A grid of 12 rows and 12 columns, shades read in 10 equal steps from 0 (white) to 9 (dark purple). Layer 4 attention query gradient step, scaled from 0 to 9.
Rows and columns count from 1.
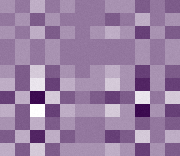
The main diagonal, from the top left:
4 4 3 4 5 5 4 7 4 6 5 6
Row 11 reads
6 3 8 3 6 5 5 7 6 2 5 3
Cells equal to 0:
1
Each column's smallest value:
3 3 0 2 3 4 4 2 4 1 4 2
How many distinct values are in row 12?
5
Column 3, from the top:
3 6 3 5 5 2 1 9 0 3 8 2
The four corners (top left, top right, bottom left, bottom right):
4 6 3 6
